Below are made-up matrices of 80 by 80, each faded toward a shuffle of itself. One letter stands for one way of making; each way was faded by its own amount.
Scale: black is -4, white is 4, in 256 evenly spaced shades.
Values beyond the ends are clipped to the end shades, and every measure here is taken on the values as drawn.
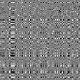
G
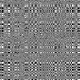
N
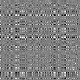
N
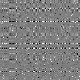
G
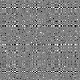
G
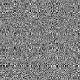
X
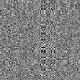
X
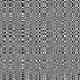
N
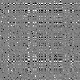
G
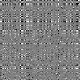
G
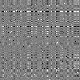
N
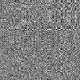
X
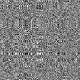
X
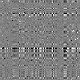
N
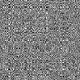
X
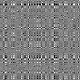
N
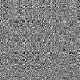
X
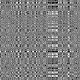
N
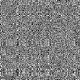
X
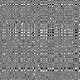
G
